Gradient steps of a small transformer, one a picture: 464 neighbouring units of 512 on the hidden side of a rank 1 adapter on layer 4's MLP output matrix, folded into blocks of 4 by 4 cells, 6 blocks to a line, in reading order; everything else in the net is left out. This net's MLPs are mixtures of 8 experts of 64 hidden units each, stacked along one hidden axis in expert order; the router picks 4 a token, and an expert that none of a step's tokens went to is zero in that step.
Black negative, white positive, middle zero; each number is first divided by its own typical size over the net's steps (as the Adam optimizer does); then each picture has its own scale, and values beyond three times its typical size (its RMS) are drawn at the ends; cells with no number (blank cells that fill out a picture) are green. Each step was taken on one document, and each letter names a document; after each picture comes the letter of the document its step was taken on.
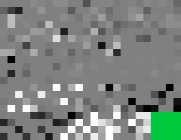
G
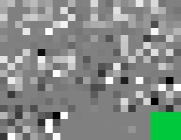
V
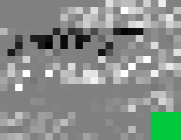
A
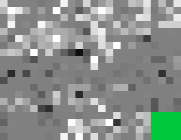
G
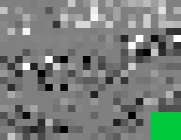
V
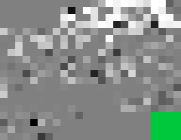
A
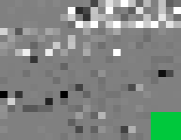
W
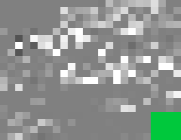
A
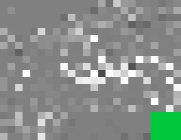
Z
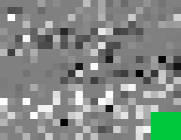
G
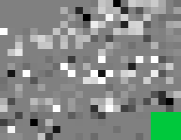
A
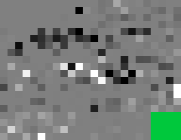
Z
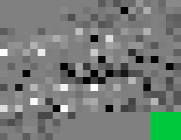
Z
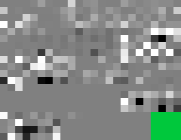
V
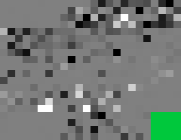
W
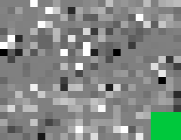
G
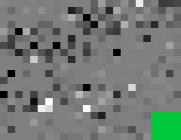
W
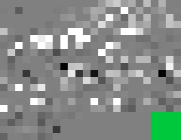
Z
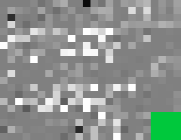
G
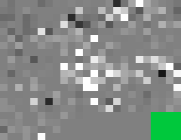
Z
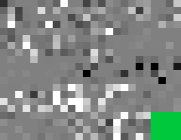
G
